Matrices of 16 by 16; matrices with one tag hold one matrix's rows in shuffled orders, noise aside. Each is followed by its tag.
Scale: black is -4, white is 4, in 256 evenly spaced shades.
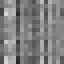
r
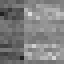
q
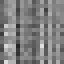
r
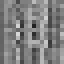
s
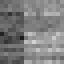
q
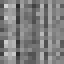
r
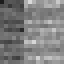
q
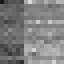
q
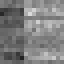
q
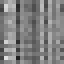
r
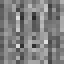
s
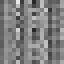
s
